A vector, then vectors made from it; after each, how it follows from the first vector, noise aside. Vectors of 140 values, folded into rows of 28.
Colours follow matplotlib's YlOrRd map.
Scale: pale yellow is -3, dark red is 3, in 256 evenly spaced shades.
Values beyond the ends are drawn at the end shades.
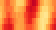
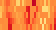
partly zeroed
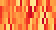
sign-scrambled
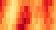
reversed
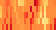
partly zeroed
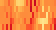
partly zeroed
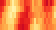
reversed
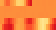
partly zeroed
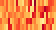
sign-scrambled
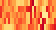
sign-scrambled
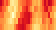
reversed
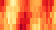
reversed
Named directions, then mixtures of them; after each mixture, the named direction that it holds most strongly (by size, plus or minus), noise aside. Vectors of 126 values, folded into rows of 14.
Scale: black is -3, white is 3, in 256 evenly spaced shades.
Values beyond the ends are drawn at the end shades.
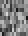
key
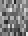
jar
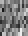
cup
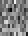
jar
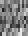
cup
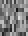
key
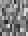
jar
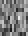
key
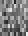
jar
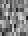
key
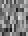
key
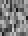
key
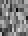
key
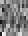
cup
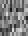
key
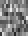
key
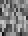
key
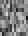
key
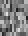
key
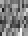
cup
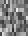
key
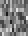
key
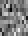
key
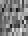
cup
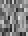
key
